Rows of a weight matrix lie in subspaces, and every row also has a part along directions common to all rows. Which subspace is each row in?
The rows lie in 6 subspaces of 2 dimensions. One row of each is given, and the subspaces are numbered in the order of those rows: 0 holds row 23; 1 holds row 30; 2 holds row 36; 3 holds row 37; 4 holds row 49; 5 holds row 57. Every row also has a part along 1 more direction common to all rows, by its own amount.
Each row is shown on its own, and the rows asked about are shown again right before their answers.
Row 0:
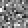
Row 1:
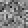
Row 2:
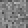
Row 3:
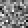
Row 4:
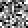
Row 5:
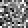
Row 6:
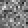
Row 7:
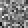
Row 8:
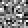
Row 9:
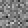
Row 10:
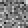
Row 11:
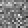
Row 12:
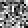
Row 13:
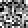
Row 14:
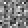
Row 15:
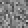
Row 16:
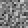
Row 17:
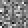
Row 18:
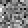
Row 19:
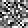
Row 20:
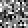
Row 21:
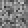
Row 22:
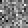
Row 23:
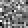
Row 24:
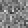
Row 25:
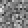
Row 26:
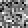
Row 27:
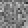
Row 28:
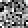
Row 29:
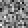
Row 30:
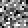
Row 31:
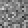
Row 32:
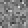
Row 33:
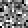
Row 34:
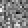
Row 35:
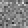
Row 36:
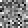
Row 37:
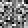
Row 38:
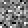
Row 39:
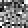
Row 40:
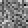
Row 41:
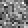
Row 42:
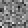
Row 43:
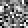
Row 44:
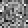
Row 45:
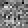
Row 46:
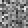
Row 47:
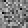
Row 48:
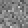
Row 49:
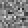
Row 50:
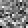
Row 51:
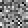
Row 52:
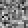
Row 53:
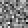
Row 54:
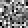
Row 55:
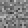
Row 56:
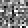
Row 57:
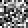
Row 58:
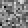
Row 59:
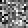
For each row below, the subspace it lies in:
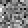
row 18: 1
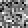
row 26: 2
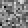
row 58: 4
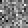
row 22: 0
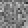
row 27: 3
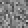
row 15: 3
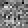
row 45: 3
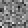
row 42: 5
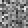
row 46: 0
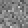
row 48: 5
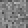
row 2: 2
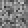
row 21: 4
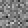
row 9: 2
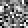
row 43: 2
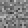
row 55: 4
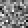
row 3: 2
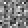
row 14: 5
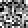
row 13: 2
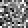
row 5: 5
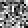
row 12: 1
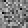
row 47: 2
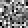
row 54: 0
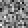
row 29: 4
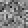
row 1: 3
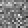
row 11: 2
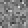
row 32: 5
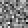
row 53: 3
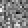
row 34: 1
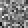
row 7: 0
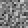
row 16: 1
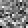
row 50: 5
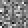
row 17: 5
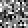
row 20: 4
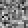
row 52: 0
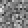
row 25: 1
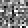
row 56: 0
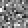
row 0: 1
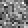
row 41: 1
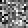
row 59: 0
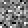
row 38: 5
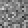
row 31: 0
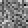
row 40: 0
